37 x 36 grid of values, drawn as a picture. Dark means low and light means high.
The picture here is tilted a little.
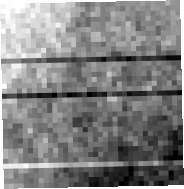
Histogram: bell-shaped. Slope: up to the top left. Odd lines: rows 12, 19 and 33. Ninth with the highest average: top left. Grain: streaks across.
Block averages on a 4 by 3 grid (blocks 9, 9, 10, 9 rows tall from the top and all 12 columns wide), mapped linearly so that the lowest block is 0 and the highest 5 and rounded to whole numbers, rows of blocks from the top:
533
422
211
310
